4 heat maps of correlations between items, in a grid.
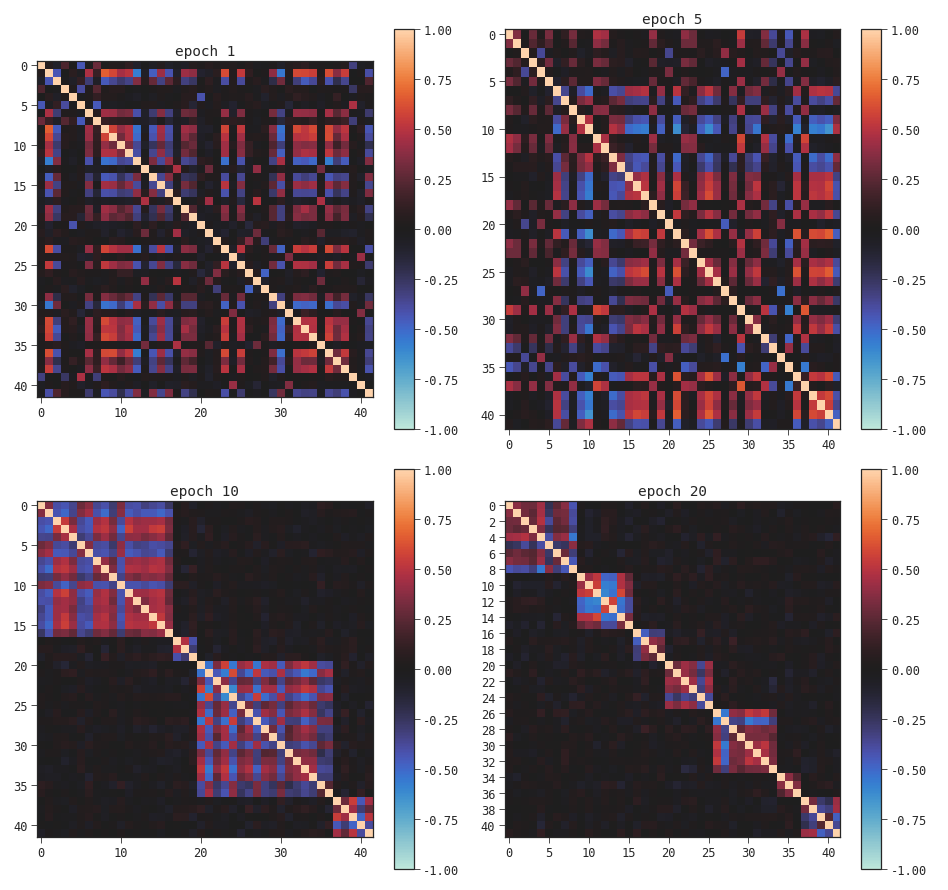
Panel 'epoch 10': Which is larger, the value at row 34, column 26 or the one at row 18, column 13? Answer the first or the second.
the first
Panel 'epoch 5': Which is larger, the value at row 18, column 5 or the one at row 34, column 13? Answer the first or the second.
the first
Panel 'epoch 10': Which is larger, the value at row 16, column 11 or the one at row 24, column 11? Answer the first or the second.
the first
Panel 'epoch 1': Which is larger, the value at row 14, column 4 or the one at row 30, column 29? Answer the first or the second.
the first
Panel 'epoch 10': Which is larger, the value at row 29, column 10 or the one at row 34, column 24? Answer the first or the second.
the first
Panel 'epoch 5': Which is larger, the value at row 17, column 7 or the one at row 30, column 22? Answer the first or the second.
the second
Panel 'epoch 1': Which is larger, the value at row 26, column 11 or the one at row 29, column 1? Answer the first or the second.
the second
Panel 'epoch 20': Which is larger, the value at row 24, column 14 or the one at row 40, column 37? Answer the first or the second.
the first
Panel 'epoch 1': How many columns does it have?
42
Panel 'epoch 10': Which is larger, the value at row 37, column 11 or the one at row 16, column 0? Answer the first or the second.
the first
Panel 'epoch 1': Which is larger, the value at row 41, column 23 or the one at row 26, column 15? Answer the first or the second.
the second
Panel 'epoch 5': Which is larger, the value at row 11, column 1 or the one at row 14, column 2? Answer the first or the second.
the first
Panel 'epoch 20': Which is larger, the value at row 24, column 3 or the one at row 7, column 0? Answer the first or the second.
the second
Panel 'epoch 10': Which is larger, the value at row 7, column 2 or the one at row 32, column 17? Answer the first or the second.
the first
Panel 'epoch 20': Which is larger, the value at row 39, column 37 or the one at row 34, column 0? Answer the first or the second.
the second
